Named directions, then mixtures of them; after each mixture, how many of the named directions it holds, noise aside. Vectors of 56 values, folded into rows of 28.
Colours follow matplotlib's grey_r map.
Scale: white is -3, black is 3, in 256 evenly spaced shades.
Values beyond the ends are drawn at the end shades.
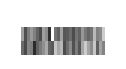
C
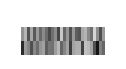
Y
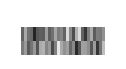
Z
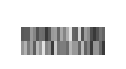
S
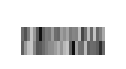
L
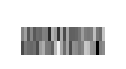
three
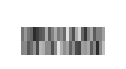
one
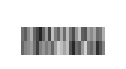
three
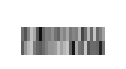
one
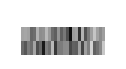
one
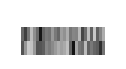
one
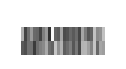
one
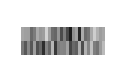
one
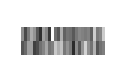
two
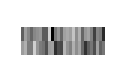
one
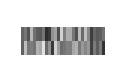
two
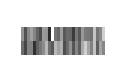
one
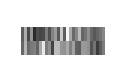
three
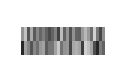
one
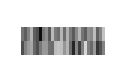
three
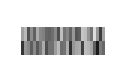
one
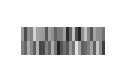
one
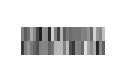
three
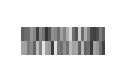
one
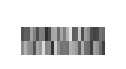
one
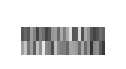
one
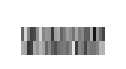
three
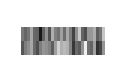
three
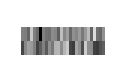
two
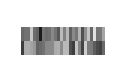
two
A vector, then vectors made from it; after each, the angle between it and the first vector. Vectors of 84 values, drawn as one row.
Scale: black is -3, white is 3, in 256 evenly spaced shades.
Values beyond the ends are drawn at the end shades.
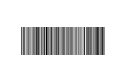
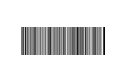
partly opposed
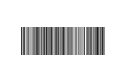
nearly parallel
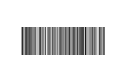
nearly opposite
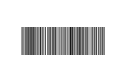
partly opposed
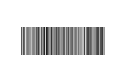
nearly parallel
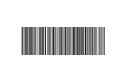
nearly opposite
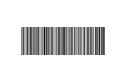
partly aligned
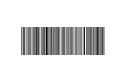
nearly parallel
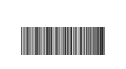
partly aligned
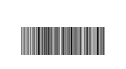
partly aligned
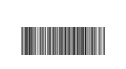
nearly opposite
